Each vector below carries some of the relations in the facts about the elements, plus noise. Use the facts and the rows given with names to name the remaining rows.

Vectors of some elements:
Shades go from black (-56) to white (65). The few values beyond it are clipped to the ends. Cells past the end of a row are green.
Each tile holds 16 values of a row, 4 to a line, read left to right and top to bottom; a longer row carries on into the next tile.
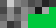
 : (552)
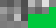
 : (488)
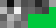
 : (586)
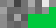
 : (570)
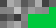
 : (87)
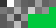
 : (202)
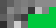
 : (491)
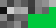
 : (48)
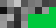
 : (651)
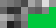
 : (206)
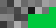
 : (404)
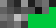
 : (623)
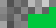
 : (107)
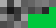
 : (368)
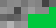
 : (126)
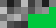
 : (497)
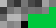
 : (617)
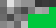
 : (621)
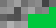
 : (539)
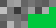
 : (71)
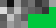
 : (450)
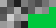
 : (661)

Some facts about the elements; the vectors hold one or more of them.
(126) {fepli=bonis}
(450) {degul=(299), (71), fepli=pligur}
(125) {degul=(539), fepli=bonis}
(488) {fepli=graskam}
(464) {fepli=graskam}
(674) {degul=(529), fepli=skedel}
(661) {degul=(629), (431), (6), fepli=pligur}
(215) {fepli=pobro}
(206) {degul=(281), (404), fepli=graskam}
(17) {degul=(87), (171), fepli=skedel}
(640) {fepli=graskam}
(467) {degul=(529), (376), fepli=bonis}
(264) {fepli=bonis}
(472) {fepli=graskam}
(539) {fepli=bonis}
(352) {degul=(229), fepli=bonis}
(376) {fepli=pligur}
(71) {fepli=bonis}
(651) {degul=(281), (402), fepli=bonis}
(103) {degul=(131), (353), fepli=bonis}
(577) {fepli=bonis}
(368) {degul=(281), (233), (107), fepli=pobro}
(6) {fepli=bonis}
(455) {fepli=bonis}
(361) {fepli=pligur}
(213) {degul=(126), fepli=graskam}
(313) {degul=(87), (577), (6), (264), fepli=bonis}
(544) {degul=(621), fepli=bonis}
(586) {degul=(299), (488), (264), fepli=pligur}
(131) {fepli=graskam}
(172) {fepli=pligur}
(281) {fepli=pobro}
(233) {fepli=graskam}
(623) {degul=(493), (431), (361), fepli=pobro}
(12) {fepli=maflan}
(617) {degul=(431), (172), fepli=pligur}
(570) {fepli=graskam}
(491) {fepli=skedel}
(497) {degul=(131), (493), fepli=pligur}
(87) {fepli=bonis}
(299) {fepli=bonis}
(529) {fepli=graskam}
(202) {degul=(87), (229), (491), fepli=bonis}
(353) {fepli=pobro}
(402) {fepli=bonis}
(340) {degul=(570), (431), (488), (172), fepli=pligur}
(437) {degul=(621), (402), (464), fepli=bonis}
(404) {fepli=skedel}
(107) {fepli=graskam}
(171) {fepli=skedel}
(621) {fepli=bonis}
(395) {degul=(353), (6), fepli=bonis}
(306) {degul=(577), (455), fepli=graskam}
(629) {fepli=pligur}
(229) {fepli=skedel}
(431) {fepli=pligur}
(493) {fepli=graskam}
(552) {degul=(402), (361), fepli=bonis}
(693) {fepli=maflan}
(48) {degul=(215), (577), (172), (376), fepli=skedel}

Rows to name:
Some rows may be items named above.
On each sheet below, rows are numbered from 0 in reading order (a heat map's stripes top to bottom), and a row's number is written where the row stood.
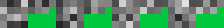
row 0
(497)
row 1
(17)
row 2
(352)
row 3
(577)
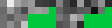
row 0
(621)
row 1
(623)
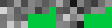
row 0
(299)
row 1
(661)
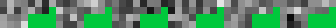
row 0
(467)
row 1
(131)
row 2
(623)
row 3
(674)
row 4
(629)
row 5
(306)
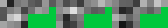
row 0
(431)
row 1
(306)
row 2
(206)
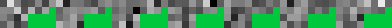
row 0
(313)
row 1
(172)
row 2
(395)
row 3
(103)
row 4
(215)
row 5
(361)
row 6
(464)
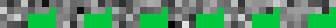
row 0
(497)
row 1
(395)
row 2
(493)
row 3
(229)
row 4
(529)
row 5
(376)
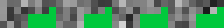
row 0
(353)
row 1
(402)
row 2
(6)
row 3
(552)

